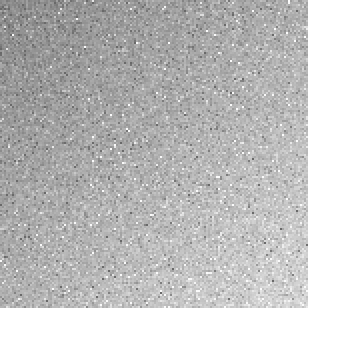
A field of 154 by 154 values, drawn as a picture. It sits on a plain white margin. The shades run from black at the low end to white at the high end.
The ninth with the lowest average is the top left. No row or column stands out. There is an overall slope up to the bottom right. Overall the values sit about 70% of the way up the scale. The bottom right is the ninth with the highest average. Fine speckle covers the field. There are no regular stripes.
